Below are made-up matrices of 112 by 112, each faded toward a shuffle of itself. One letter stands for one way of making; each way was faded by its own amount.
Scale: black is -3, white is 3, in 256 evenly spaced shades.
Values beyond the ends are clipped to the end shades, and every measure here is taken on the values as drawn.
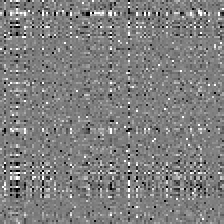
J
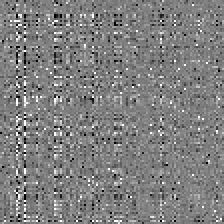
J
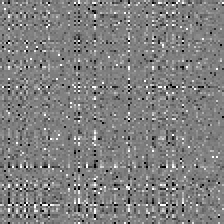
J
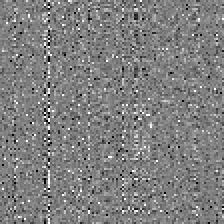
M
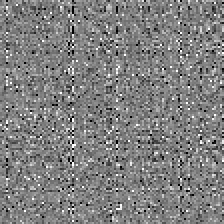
M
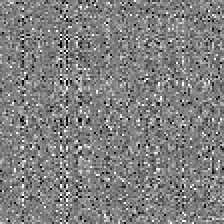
M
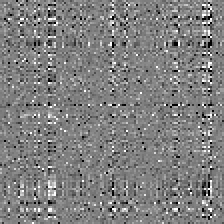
J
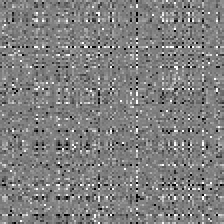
J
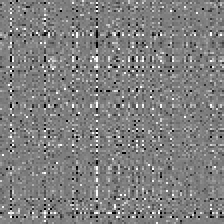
J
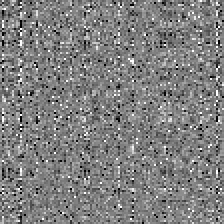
M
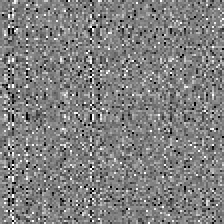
M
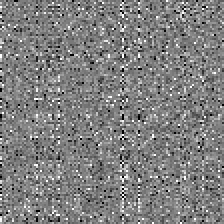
M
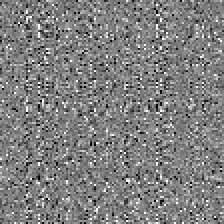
M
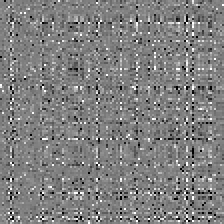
J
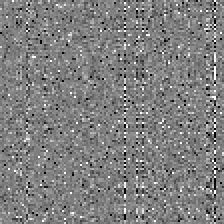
M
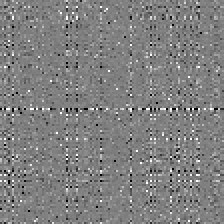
J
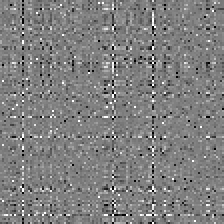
J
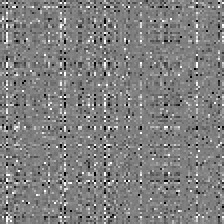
J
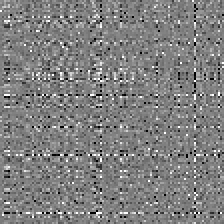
J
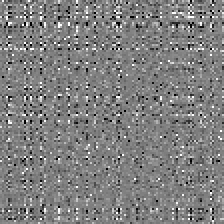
J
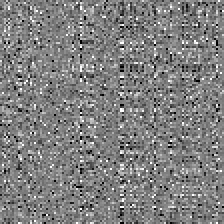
M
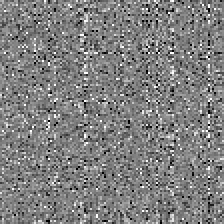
M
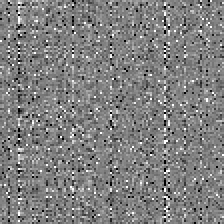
M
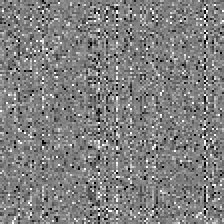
M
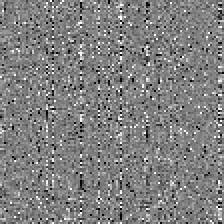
M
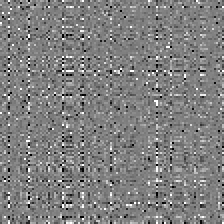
J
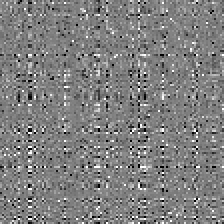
J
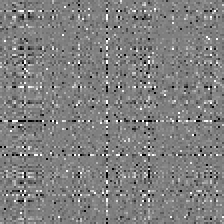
J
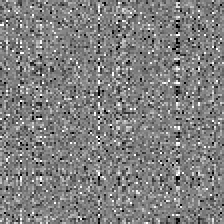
M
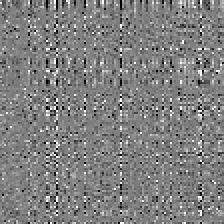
J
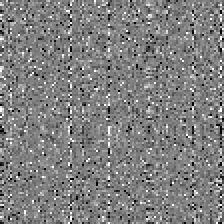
M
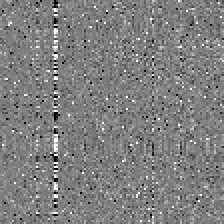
M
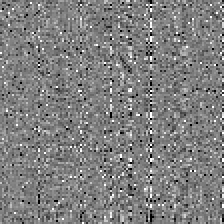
M
